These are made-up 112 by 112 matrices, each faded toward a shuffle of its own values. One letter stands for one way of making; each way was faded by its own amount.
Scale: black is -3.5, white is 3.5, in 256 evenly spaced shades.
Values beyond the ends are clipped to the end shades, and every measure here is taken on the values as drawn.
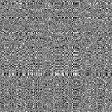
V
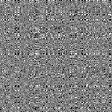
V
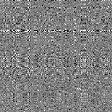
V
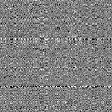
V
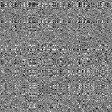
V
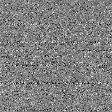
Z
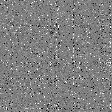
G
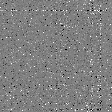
G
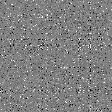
G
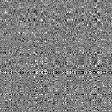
V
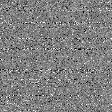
Z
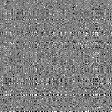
V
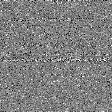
Z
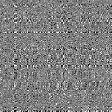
V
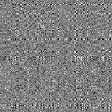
V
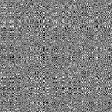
V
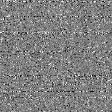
Z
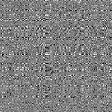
V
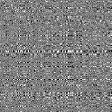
V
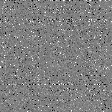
G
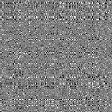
V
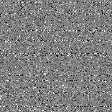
Z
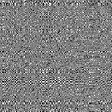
V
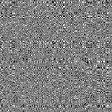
V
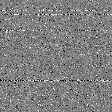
Z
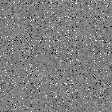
G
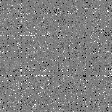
G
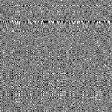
V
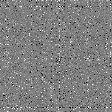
G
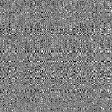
V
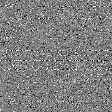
Z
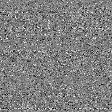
Z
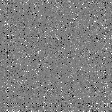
G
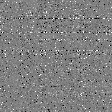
G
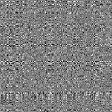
V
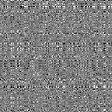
V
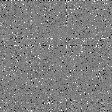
G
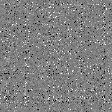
G
